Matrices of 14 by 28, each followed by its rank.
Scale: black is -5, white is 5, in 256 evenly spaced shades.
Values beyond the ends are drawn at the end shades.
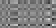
one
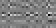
two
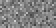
full rank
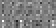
three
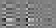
one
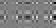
one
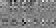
three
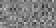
three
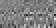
three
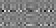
two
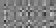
two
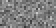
full rank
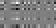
one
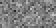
full rank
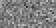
full rank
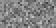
full rank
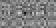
three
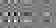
one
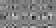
two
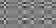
one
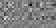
three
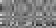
two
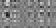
two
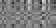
two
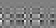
one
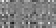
three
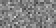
full rank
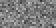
full rank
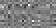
three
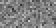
full rank
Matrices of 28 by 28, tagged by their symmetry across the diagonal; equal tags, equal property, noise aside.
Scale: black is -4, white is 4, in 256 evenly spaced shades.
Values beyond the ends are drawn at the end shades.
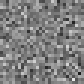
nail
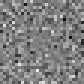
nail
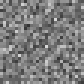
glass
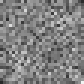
glass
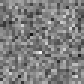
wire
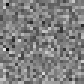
wire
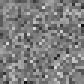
glass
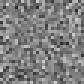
nail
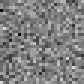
wire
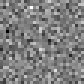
nail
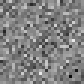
glass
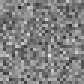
wire
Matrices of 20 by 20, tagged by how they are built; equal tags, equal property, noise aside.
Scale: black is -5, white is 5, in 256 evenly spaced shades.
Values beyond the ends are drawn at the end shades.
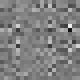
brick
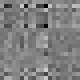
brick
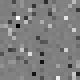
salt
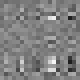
brick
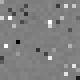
salt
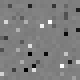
salt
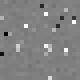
salt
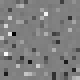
salt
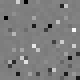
salt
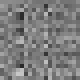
brick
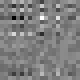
brick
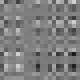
brick
